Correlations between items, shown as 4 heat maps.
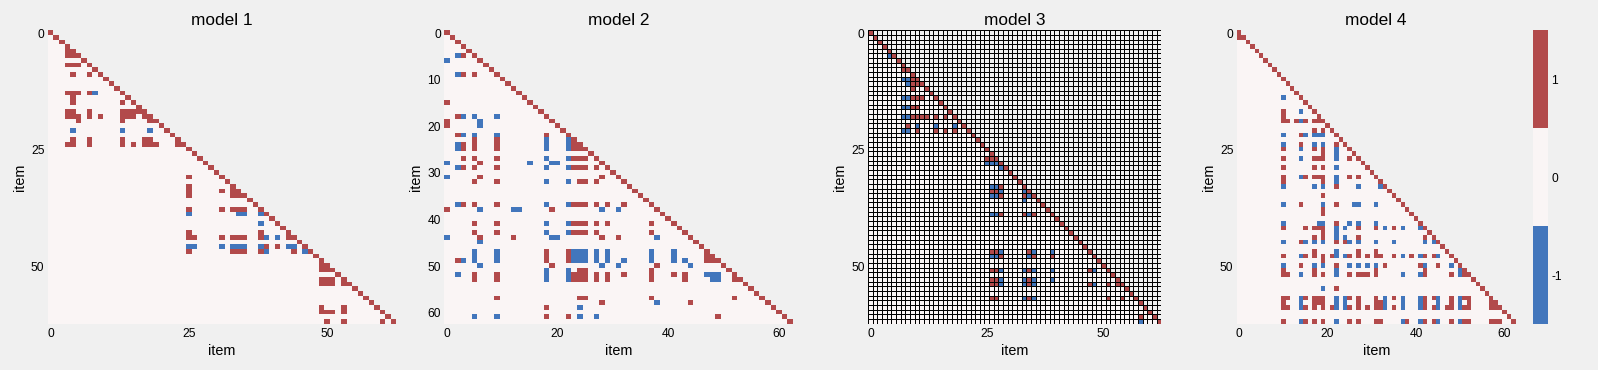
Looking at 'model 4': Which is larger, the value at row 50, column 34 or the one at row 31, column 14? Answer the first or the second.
the first
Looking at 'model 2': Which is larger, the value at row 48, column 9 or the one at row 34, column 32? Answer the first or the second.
the second
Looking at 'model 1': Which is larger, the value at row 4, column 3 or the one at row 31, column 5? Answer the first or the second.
the first
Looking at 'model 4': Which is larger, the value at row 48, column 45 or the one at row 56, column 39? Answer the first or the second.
the second
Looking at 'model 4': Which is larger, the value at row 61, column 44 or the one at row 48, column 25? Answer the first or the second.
the second
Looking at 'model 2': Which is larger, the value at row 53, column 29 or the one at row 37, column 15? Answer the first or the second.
the first
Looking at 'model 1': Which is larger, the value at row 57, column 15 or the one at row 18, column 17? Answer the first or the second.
the second
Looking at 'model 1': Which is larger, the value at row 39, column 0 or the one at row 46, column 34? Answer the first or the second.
the first
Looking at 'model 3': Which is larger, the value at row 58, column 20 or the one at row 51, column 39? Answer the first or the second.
the first
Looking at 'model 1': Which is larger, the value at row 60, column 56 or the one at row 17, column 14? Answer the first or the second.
the second
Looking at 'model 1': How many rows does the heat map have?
63
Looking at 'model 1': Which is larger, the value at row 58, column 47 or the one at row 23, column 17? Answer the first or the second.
the second
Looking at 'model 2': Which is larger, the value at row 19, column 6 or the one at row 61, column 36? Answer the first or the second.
the second
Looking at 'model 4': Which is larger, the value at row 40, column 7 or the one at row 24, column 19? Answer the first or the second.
the first
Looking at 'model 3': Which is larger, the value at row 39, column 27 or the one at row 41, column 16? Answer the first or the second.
the second
